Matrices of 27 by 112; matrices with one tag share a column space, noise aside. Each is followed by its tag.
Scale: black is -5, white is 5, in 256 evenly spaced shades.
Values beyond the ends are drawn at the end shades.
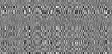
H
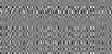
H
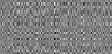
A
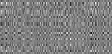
A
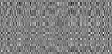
A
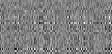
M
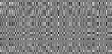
A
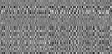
H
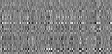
M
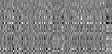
M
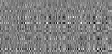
M
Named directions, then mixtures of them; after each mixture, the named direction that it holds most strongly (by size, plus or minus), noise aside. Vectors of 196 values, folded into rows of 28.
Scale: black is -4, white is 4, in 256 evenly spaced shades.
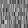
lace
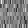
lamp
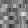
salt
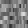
salt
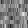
salt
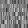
lace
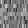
lamp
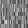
lace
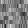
salt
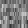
salt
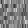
lamp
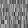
lace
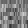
salt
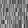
lace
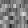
salt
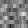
salt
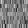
lamp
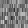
lace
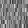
lace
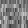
salt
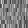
lamp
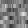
salt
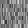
lace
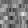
salt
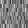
lamp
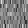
lamp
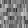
salt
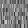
lace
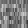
salt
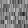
lace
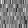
lamp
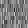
lace
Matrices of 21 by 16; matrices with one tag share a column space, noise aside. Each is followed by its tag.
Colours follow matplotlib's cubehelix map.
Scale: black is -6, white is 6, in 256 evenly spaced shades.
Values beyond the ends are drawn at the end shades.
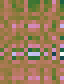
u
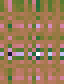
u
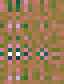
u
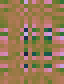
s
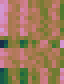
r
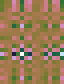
u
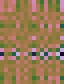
u
